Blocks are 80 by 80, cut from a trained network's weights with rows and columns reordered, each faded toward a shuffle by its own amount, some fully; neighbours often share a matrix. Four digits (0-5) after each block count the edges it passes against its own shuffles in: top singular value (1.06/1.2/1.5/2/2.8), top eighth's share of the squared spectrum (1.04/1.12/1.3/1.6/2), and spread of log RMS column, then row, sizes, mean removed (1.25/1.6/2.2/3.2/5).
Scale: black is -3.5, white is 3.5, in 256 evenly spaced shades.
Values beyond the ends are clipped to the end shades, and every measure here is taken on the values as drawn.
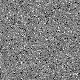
0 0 0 0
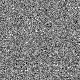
1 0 0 0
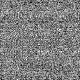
3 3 1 1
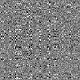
4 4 3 3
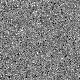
1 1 0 0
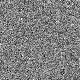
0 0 0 0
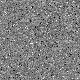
0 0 0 0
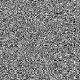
4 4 1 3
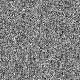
2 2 0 0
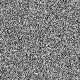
0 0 0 0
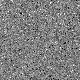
0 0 0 0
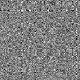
3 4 2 2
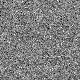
1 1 0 0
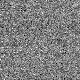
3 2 0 0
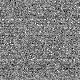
3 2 0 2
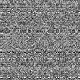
4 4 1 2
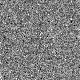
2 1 0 0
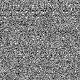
3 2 0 1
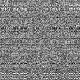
4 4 1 3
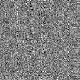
3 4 2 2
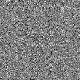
3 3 1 1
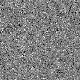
3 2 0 1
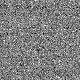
2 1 0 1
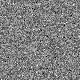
1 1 0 0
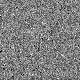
1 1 0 0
